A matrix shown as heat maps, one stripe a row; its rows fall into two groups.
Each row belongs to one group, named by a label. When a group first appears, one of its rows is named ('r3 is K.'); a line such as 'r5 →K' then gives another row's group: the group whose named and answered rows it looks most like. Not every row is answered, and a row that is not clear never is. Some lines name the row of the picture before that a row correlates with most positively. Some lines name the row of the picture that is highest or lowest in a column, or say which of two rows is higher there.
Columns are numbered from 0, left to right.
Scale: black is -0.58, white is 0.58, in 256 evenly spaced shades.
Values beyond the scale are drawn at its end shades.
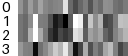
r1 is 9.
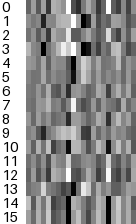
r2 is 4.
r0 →4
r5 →9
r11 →4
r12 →4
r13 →9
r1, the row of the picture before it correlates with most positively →3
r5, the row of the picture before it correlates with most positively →1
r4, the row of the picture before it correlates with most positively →1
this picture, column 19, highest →7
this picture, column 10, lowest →0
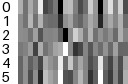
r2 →9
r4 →4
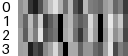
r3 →9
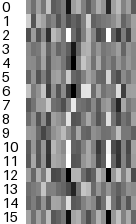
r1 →9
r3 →9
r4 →9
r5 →4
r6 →9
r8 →4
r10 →4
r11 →4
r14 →4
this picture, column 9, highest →7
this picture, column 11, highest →6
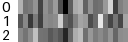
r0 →9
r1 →4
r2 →9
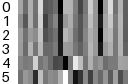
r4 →9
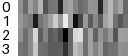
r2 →9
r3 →9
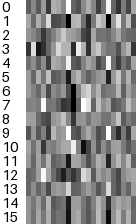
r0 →4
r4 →4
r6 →9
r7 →9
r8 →9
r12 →9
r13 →4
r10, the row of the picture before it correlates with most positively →1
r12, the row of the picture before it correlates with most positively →3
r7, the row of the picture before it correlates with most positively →3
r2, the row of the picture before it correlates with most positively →1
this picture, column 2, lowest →3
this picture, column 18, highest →1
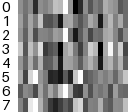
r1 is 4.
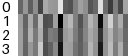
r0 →4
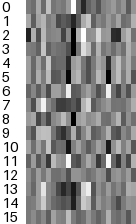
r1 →9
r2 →9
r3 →9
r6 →4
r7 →9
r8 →9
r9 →9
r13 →9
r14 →9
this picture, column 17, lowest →2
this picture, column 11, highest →2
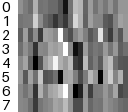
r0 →9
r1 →9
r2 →4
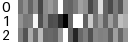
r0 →4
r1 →9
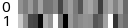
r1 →9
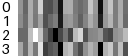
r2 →9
